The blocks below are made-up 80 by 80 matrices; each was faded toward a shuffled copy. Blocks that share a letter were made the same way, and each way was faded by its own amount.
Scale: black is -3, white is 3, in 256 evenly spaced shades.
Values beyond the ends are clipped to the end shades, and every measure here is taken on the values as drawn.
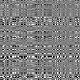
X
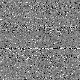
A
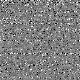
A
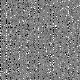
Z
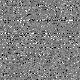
A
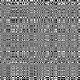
X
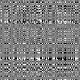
X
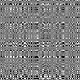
X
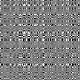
X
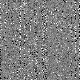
Z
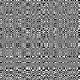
X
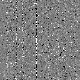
Z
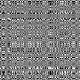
X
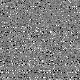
A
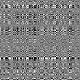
X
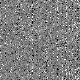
Z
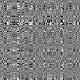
X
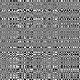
X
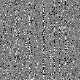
Z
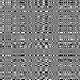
X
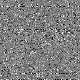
A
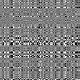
X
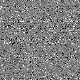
A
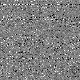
A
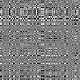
X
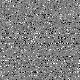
A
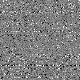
A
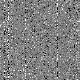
Z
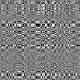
X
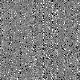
Z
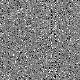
Z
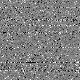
A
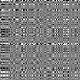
X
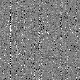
Z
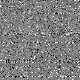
A
